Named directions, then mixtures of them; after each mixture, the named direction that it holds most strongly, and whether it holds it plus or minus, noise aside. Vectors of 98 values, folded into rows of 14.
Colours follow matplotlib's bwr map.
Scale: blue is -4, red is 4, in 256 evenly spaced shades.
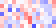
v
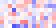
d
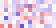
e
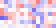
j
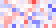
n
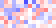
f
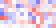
j, minus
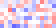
d, plus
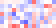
d, minus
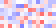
e, plus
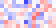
f, plus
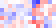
j, minus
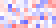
d, minus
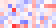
d, minus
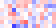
d, plus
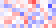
n, plus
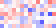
j, plus
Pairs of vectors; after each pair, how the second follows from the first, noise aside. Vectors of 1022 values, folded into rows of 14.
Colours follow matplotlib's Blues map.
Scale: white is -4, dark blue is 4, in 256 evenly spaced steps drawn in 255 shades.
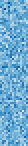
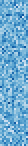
wrapped around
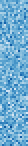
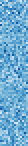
wrapped around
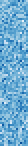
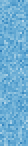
shrunk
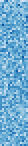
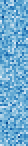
wrapped around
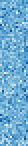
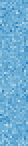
shrunk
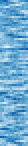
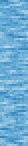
shrunk
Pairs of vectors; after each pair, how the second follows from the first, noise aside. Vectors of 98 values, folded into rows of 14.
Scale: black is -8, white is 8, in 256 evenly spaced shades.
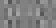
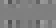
partly zeroed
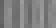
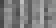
scaled up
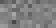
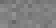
shrunk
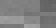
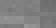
shrunk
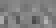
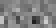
scaled up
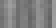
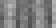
scaled up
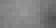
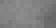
shrunk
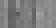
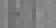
shrunk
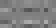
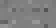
partly zeroed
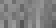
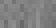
shrunk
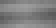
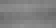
shrunk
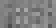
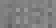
shrunk
